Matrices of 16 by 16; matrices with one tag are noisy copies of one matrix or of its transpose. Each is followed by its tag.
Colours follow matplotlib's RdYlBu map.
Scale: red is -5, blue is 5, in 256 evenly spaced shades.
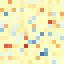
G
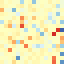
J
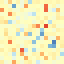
G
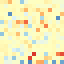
J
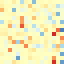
J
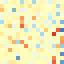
J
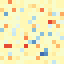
G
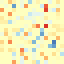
G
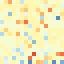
J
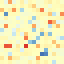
G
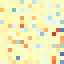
J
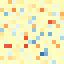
G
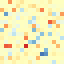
G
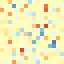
G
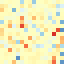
J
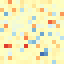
G
